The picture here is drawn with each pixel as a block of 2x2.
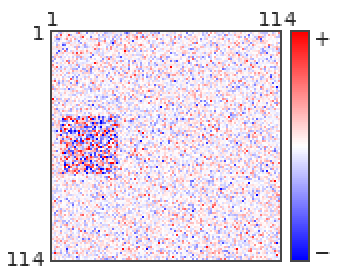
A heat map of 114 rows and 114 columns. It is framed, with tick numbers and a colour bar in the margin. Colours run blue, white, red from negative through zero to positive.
Roughest part: middle left. Odd patch: rougher, in the middle left. Slope: none. Odd rows or columns: none. Histogram: heavy tails on both sides. Mirror symmetry: none. Stripes: none.
